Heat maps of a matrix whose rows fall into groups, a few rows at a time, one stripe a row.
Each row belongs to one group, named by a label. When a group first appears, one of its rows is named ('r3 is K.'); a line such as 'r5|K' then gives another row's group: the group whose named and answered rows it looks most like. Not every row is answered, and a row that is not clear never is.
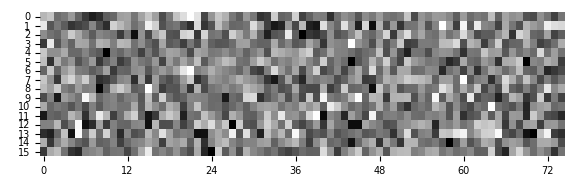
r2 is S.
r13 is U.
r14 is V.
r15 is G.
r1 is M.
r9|G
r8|M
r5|V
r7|S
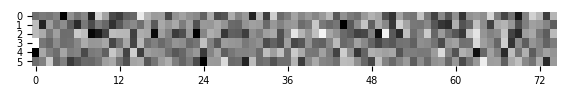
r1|V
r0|U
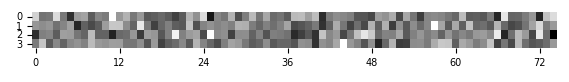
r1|M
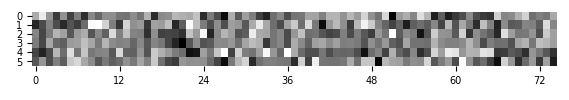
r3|M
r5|G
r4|U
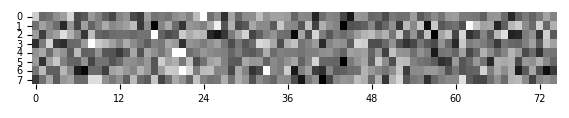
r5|V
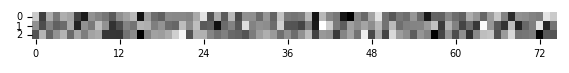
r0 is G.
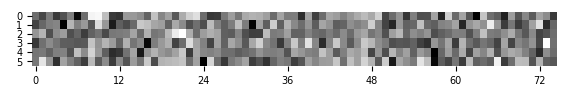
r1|U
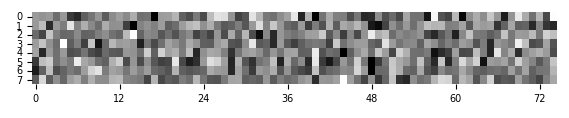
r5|S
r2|G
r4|V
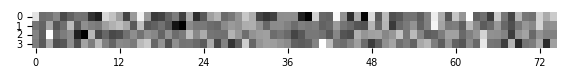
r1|M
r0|M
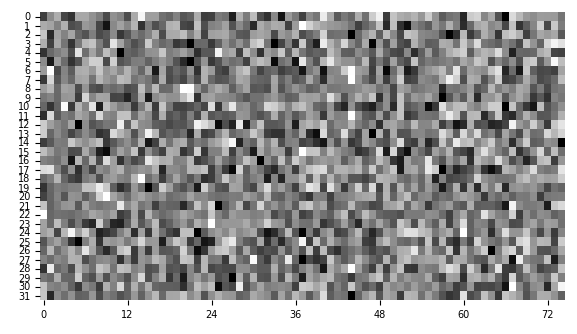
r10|U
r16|U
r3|M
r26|S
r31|V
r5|M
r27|S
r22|V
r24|S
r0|G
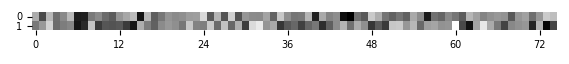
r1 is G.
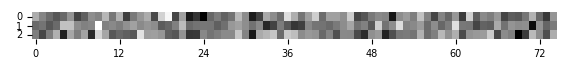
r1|S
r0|U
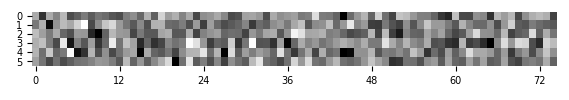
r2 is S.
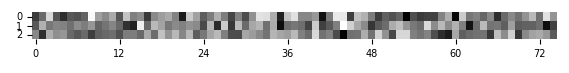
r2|V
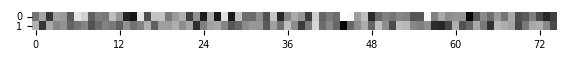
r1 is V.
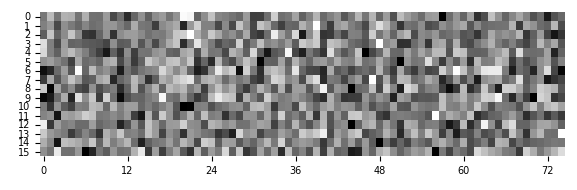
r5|U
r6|U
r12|V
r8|V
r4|S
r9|U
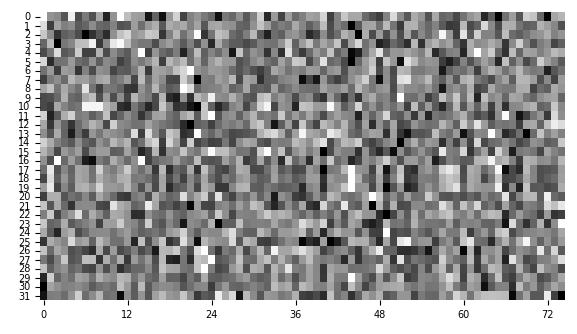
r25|S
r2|M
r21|M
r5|V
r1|V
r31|U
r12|M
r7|S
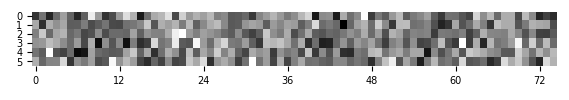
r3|S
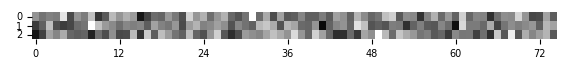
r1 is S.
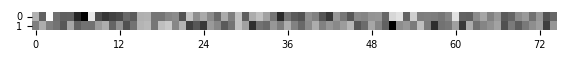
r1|U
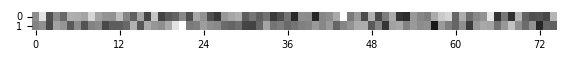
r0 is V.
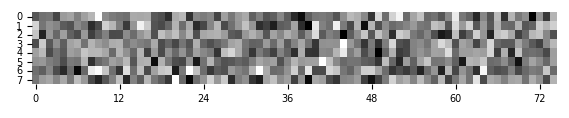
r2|V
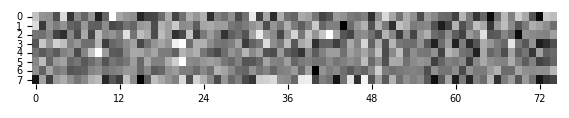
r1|V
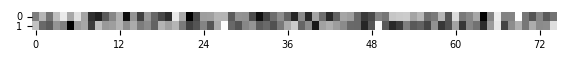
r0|S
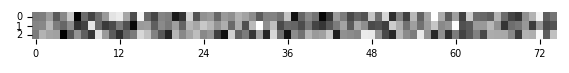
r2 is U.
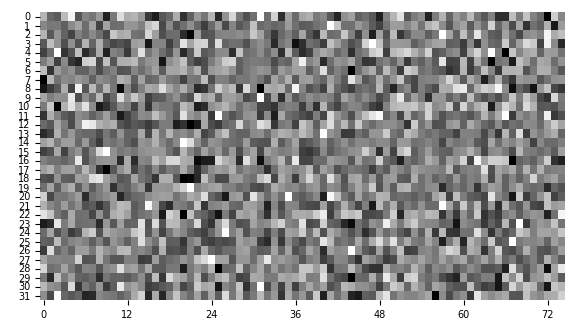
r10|S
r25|G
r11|U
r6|V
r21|M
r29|V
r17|S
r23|V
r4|G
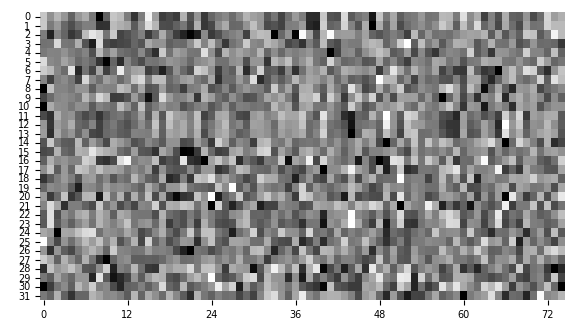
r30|U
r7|G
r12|V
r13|V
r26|M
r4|S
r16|S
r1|M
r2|M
